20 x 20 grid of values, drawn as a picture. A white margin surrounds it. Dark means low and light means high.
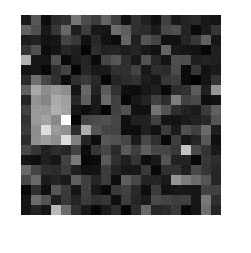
The ninth with the highest average is the middle left. The values are skewed, with a long tail toward high values. An odd patch, higher than its surroundings, sits in the middle left. On average the colour sits 20% of the way up the scale. The middle left is the roughest part.
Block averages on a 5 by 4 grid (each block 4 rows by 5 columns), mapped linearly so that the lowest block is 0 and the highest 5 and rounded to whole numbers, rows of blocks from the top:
1110
2001
5101
2111
1011
